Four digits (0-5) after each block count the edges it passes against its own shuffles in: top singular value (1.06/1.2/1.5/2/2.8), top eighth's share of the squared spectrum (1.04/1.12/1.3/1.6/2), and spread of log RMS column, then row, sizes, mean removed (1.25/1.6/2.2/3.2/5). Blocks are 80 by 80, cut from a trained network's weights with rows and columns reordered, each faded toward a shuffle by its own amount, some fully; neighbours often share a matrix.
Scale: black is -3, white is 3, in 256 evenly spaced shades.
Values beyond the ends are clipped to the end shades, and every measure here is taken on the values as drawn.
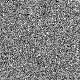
0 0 0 0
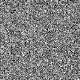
2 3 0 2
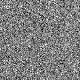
3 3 0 1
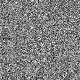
2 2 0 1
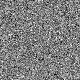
0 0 0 0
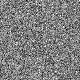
0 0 0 0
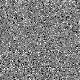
3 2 0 2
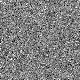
1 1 0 0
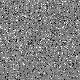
3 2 0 1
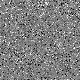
2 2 0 1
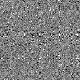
4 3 2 2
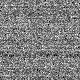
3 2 0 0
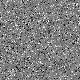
0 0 0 0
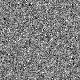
0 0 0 0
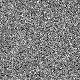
1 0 0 0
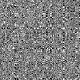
4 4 2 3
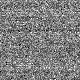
2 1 0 0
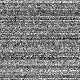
4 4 1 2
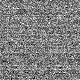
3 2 0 0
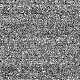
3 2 0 0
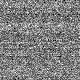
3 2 0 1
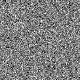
2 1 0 0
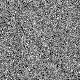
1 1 0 0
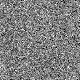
1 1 0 0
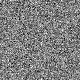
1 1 0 0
